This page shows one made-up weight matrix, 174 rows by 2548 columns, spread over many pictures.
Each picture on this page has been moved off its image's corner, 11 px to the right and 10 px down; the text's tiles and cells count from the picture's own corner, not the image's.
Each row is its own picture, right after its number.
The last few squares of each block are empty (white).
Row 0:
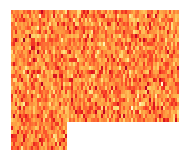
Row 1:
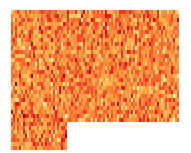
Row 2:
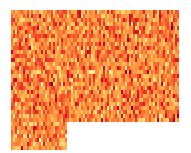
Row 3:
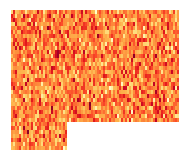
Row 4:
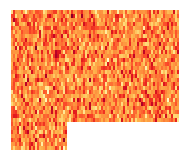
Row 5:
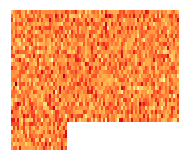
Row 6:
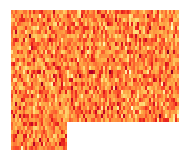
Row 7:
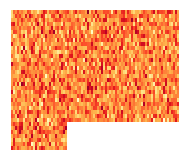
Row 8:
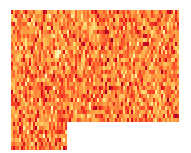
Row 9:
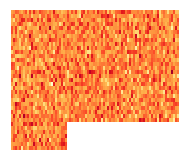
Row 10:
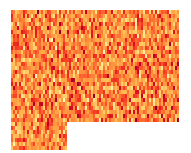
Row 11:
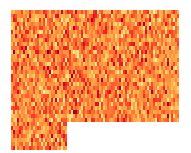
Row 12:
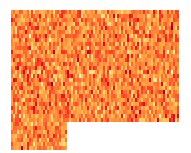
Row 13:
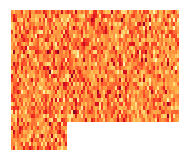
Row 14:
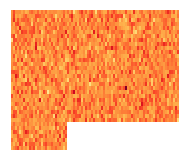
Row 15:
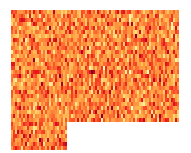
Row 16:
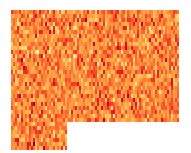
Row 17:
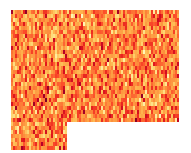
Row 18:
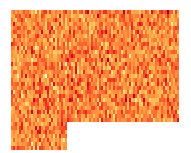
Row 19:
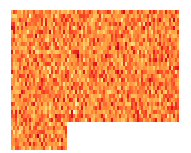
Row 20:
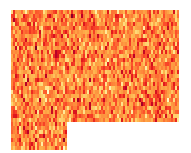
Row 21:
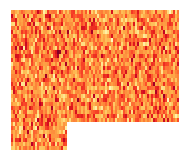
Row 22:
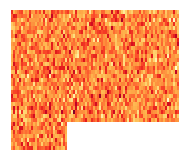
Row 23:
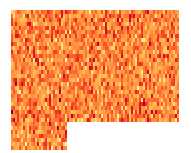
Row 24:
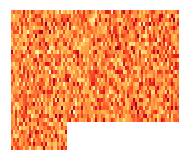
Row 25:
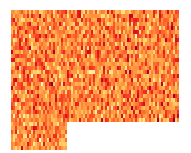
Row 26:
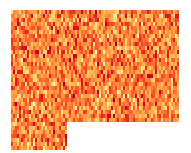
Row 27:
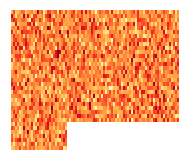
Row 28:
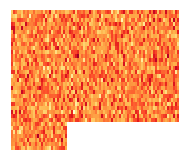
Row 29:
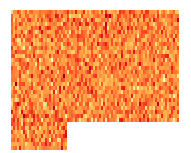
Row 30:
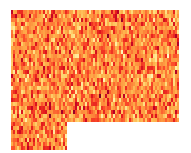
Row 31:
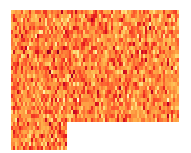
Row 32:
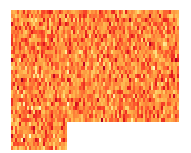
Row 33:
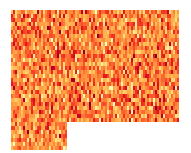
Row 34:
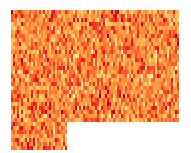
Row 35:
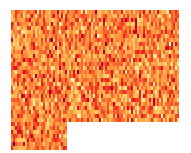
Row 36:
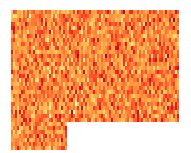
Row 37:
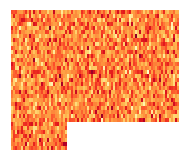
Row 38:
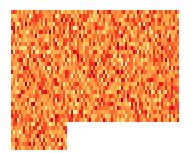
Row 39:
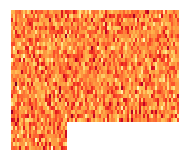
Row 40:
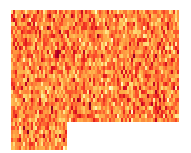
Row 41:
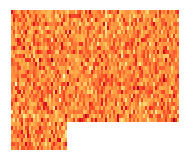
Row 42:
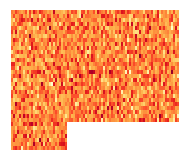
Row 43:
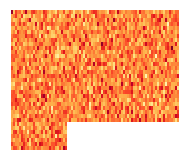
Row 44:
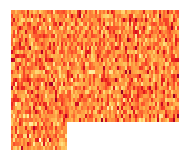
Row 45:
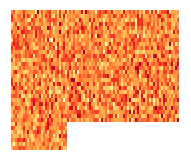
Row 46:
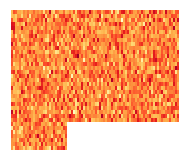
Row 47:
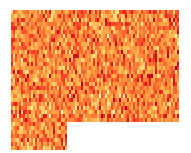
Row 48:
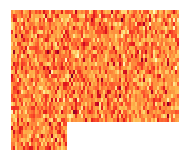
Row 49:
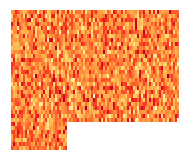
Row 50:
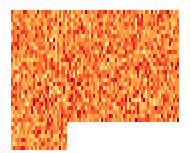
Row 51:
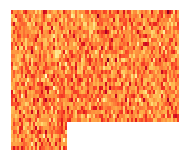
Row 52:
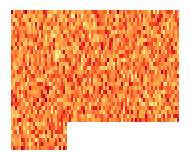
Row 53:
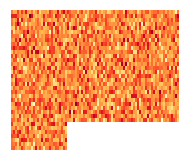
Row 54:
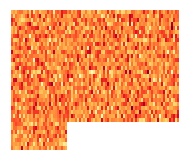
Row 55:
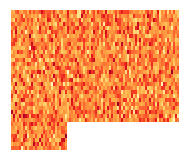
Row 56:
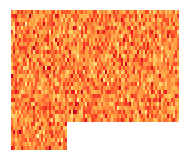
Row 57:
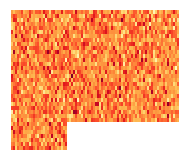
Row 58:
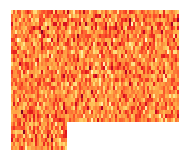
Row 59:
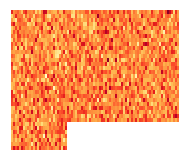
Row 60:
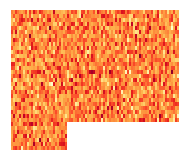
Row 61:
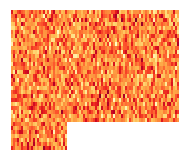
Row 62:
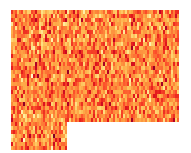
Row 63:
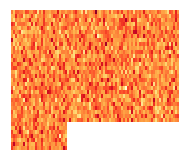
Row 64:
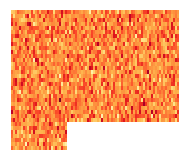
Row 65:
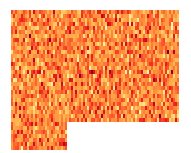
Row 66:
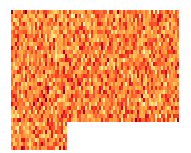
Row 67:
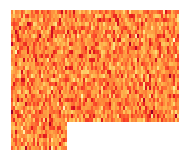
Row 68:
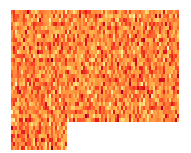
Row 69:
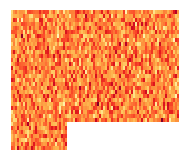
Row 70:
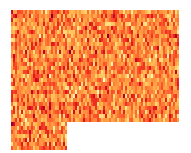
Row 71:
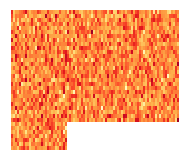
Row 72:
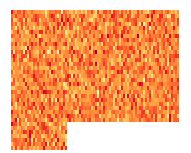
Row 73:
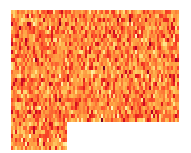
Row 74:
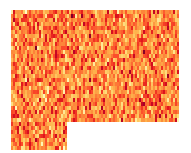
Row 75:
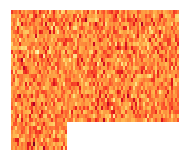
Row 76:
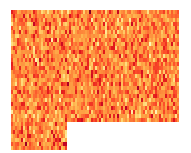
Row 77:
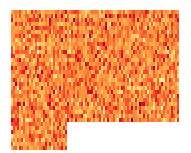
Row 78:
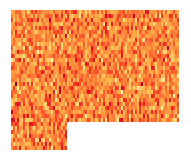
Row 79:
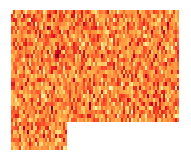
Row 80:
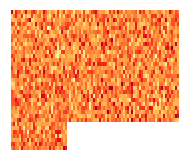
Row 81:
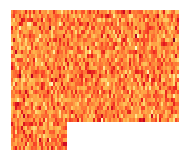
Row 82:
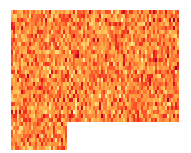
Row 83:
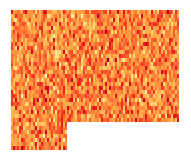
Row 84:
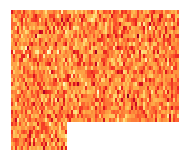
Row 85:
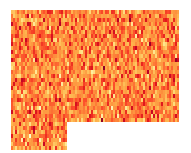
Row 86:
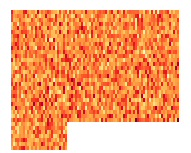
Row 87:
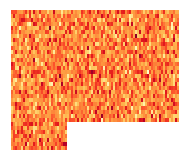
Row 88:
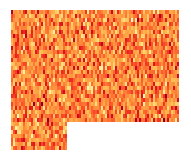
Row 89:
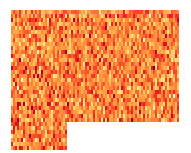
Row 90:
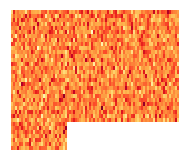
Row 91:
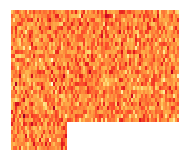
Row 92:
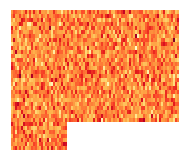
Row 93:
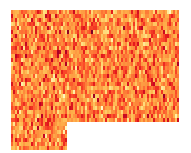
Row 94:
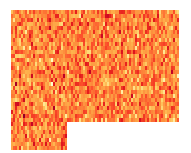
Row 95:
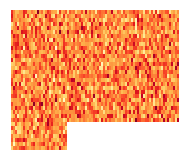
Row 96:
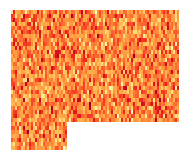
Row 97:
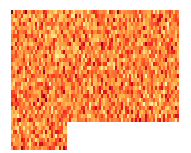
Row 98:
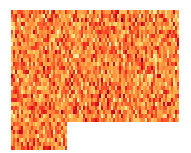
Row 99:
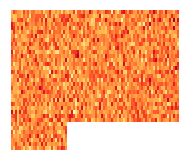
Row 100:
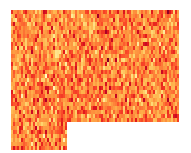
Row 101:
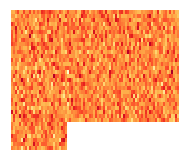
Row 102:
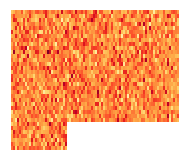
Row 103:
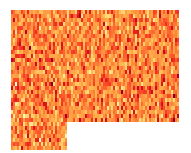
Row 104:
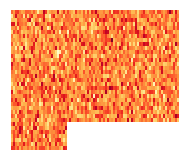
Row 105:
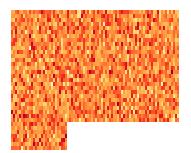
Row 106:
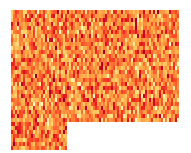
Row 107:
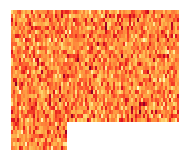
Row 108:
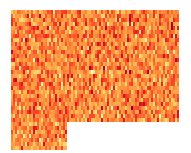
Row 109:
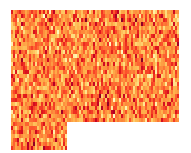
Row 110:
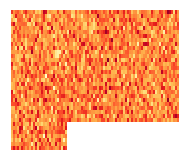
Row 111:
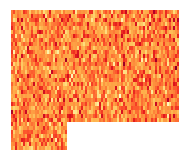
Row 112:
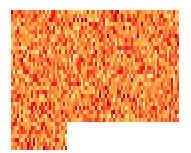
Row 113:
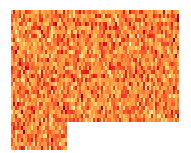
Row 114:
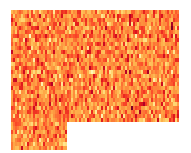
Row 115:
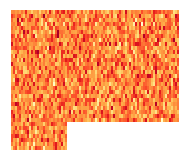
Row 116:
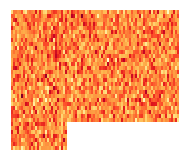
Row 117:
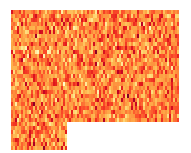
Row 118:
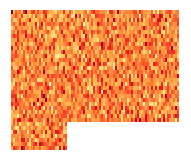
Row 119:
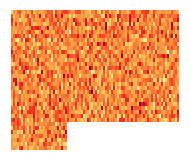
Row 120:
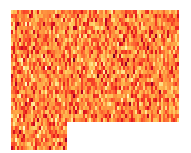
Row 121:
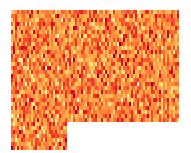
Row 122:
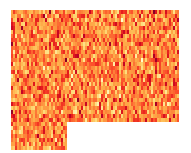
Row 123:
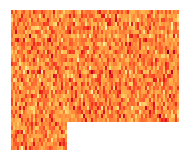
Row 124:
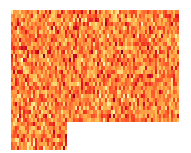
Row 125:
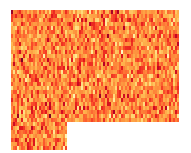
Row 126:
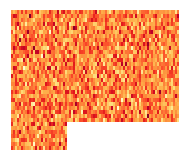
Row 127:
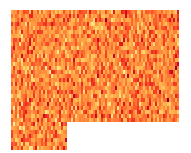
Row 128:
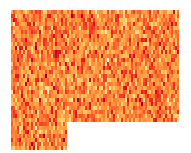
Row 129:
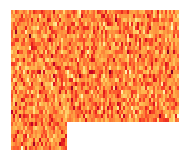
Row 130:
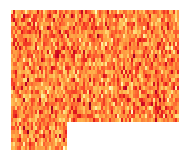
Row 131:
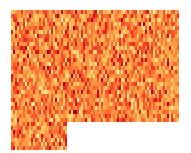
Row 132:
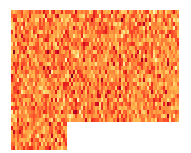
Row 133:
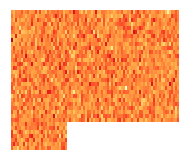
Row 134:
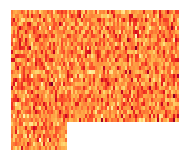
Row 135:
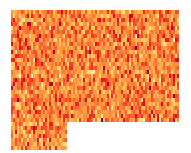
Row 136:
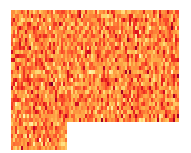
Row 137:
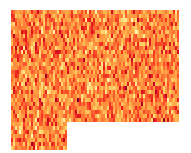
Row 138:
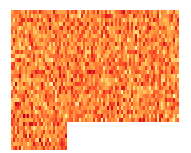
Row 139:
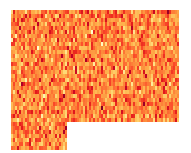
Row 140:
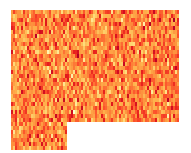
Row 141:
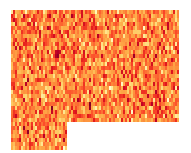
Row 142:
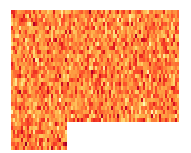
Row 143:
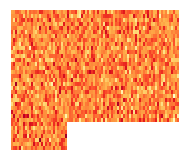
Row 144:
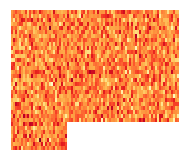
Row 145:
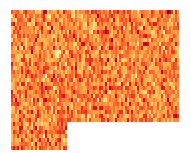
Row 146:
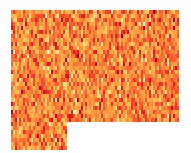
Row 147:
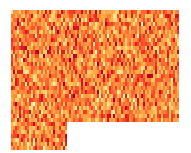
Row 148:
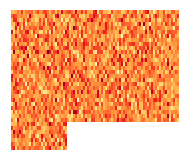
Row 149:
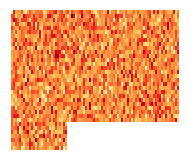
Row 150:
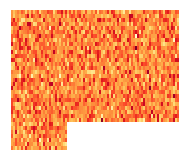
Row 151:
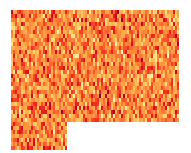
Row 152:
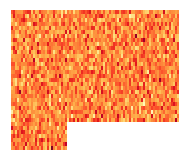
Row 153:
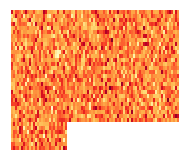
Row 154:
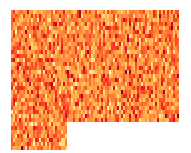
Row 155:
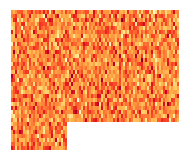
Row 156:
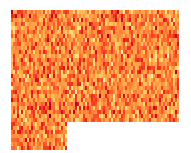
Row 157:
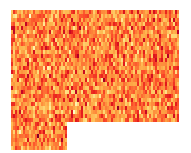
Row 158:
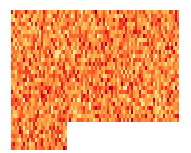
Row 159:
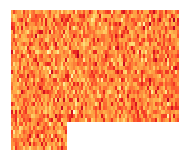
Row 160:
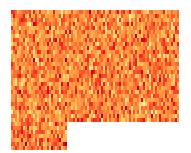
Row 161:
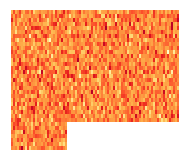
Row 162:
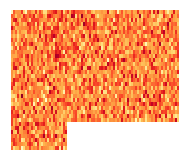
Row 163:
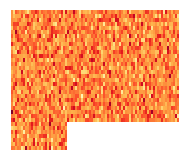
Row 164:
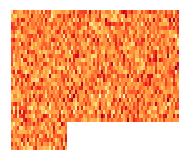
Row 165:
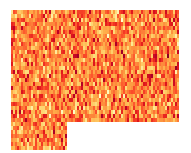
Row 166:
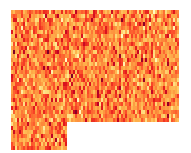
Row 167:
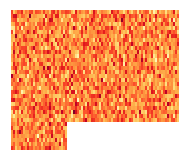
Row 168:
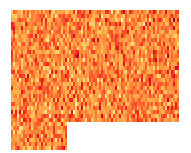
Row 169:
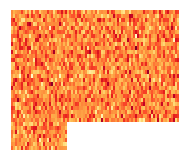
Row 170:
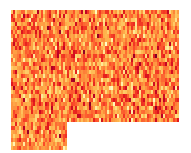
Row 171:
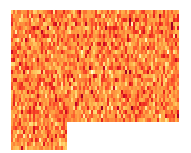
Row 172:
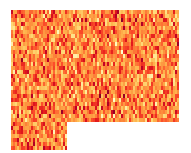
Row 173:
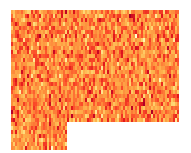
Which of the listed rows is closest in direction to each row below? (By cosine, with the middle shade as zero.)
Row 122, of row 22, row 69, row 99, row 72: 99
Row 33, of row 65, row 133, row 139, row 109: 139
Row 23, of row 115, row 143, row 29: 29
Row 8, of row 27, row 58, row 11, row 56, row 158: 158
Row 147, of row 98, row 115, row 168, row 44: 115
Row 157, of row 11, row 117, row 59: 117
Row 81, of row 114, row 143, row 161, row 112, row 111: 143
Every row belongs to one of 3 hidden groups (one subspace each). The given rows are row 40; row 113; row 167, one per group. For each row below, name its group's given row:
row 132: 167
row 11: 167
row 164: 167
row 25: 113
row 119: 113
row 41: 113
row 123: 113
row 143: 113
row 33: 40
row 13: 167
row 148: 167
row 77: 113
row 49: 40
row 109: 167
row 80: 40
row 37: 113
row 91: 113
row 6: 113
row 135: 113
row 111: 167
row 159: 167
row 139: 40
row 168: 167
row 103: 113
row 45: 40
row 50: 40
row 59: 40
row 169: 113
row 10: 40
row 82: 167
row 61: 167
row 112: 167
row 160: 113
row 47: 167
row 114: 113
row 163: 113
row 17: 40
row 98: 167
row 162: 40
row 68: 113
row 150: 113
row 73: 113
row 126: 167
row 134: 113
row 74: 40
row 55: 113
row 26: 167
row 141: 40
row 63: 40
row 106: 40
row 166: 167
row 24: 167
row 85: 113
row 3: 40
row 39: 113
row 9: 113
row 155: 167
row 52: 40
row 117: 167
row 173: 113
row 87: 113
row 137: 40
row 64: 113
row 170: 40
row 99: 167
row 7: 40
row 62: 113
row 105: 113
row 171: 113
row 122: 167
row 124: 167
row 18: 40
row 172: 167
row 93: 40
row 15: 113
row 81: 113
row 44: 113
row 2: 113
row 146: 167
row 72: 167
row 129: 113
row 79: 40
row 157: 167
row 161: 113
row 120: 167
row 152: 113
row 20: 40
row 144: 113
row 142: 113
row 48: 167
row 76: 113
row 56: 167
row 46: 167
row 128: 40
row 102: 167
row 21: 40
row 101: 113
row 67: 113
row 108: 113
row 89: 113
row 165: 167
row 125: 167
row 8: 40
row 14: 40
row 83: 40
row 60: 113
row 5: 113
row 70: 167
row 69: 167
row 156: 167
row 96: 40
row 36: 167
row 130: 40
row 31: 167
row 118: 40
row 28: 167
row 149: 40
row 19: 167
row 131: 167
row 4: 40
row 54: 113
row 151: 167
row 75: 167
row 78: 113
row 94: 113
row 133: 40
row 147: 167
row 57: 167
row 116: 40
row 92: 113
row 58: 113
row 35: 40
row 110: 40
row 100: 40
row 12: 113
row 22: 167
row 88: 40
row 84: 167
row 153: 40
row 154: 113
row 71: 40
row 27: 40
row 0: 113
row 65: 113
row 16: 167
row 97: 40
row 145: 40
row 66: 40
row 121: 167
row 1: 113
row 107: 113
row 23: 113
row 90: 40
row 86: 40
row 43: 40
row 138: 113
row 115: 167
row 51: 40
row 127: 167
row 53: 167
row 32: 113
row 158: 40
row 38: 167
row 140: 167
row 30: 167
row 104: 40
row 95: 40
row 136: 113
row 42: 113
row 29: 113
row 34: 167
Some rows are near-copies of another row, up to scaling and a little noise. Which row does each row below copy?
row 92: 81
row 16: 75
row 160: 142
